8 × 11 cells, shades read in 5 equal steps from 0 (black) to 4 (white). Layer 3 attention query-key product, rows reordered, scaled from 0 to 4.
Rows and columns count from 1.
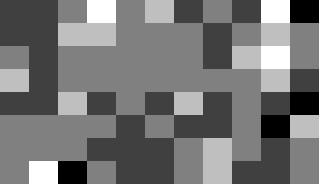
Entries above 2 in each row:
3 3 2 2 2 1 1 2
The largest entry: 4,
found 4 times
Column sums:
14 13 16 17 13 14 15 14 15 17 12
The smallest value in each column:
1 1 0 1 1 1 1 1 1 0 0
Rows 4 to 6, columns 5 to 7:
2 2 2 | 2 1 3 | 1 2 1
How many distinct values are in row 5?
4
